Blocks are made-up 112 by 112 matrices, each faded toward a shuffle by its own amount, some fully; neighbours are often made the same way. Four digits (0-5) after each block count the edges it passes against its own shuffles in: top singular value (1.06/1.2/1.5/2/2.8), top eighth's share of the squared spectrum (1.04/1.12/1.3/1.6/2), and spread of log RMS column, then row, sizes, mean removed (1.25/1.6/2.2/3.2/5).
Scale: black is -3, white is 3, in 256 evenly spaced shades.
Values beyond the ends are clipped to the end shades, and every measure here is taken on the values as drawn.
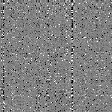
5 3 2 1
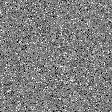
0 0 0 0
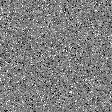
0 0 0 0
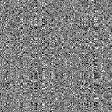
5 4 3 3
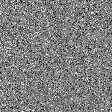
2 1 0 1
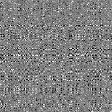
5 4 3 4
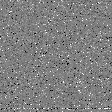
3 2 0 1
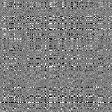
5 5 3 4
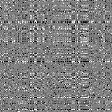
5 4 3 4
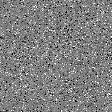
3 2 0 1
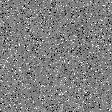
0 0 0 0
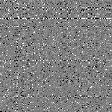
5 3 2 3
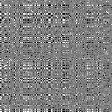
5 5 4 4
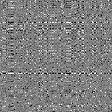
5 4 3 3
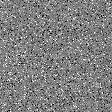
2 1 0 0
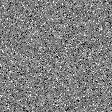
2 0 0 0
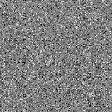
4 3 1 2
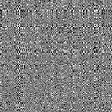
5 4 3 3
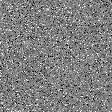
0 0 0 0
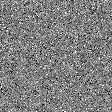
0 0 0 0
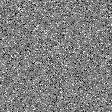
2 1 0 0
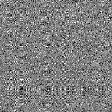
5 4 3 3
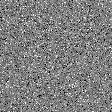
2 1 0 0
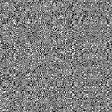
5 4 3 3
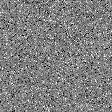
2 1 0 0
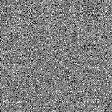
4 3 1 1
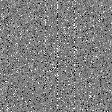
2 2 2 0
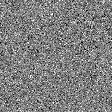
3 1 0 0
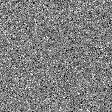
1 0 0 0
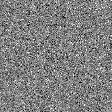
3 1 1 0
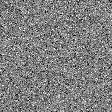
0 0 0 0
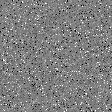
2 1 0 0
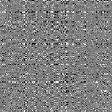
5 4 4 4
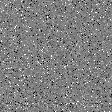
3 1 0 0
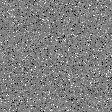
1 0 0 0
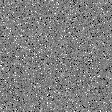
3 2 0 1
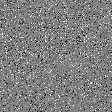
3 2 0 1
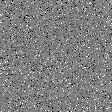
0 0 0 0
